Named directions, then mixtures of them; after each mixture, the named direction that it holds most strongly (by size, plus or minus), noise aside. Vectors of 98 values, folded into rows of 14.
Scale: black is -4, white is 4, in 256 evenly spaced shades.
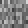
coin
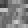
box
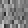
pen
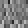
pen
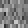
pen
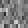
pen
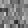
pen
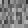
coin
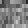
box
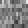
coin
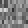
coin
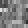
box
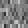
pen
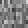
coin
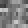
box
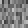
coin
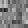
box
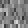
pen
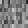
coin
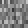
coin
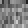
coin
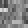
box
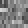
box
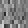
pen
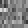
coin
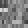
box
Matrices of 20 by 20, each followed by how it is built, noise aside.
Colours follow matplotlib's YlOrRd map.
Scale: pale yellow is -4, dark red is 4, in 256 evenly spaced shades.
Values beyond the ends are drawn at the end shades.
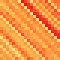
Toeplitz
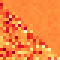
lower triangular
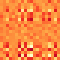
low rank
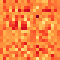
low rank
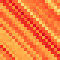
Toeplitz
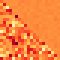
lower triangular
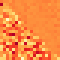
lower triangular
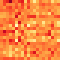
low rank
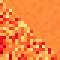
lower triangular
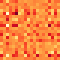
low rank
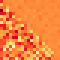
lower triangular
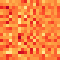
low rank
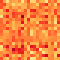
low rank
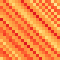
Toeplitz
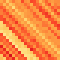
Toeplitz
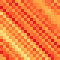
Toeplitz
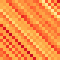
Toeplitz
